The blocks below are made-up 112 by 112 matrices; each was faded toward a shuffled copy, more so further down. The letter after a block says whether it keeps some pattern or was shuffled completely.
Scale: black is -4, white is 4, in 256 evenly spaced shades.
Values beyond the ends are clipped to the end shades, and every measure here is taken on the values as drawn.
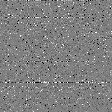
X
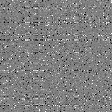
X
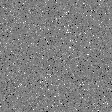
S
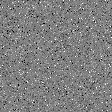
S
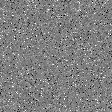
S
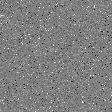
S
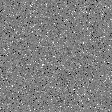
S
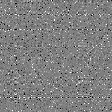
X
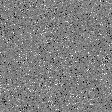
S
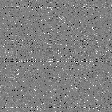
X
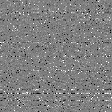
X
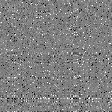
X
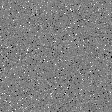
S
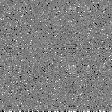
X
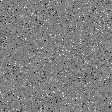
S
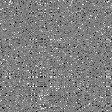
X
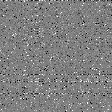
X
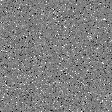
S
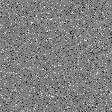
S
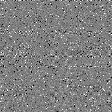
X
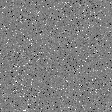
S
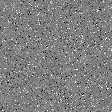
S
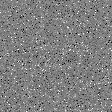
S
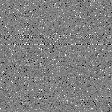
X
